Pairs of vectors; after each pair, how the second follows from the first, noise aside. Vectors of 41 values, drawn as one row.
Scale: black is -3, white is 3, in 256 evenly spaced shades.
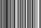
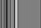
partly zeroed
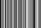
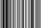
shuffled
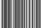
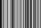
negated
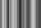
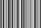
sign-scrambled
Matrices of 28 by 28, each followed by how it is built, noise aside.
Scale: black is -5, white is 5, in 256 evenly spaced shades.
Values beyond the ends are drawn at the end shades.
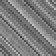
Toeplitz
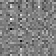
low rank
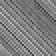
Toeplitz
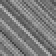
Toeplitz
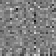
low rank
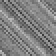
Toeplitz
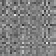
low rank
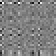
low rank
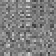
low rank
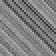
Toeplitz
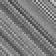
Toeplitz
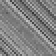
Toeplitz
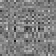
low rank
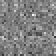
low rank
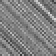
Toeplitz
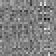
low rank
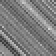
Toeplitz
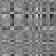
low rank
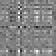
low rank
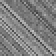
Toeplitz
